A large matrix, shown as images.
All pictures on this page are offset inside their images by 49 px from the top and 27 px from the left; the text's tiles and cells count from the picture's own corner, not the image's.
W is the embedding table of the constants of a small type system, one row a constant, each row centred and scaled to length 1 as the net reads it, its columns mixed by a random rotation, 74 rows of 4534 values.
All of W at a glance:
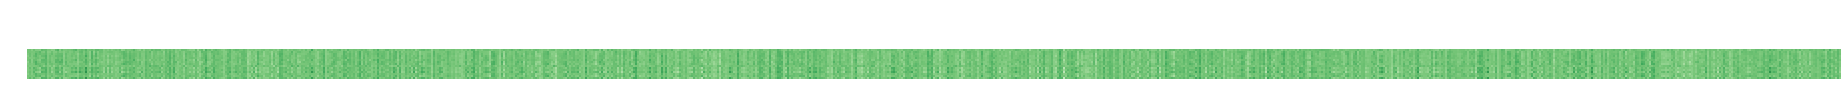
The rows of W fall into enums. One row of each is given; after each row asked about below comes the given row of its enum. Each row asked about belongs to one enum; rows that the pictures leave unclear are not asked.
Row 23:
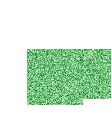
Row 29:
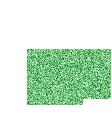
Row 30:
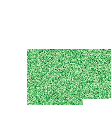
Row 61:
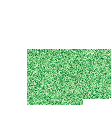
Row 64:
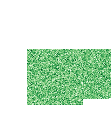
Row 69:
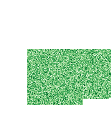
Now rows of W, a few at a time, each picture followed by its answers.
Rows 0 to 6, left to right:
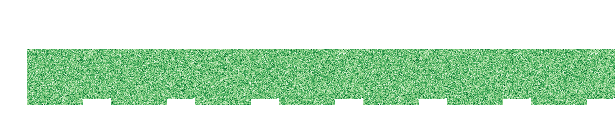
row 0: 23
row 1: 29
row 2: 64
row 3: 61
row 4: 23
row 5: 69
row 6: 61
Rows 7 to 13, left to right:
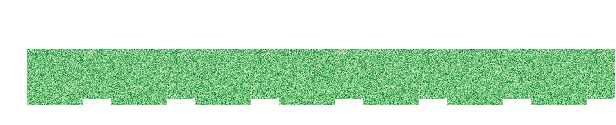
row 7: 23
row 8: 69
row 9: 69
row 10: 61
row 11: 69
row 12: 30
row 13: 69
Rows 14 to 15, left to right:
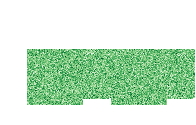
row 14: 61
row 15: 69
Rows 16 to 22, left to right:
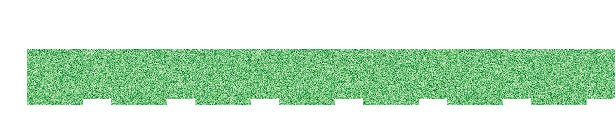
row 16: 61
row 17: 30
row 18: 23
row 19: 30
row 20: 29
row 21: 30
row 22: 69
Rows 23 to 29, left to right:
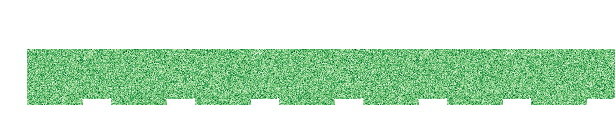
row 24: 30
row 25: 61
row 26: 30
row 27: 23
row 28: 61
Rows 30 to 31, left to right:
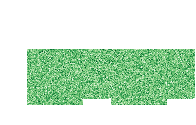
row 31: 64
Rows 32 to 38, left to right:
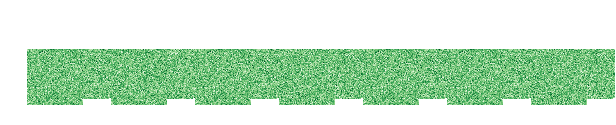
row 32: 30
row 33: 61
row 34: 30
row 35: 69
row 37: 30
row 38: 69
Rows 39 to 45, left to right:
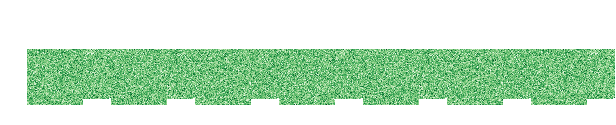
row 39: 61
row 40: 69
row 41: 64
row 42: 23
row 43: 69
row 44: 64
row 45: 61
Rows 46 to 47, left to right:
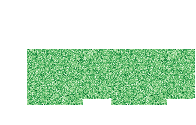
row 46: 23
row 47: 23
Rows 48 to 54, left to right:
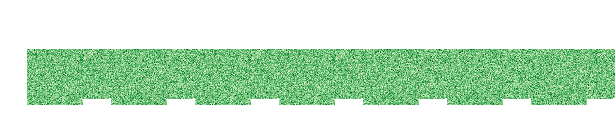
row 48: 23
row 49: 30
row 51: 23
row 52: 30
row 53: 30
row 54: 69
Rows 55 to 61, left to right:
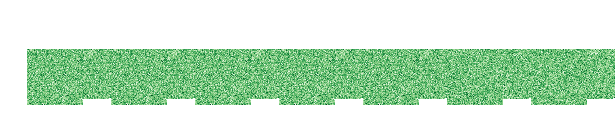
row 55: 23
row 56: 23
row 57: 23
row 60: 69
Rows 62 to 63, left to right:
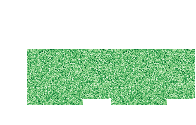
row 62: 30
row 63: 30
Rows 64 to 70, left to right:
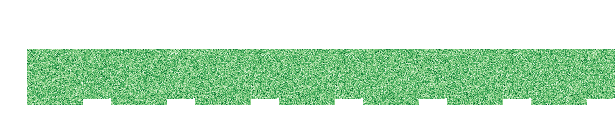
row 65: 61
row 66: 69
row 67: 69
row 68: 30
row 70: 23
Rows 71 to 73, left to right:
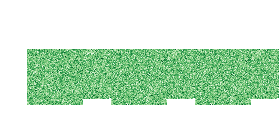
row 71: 61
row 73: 23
